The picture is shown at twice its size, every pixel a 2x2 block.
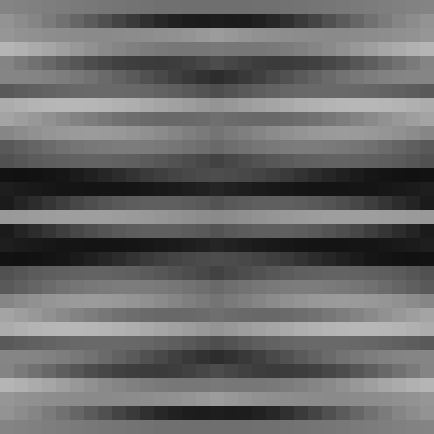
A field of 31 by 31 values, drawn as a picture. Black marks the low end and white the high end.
Grain: streaks across. Mirror symmetry: left to right and top to bottom. Average level on the scale: 40%. Slope: none.
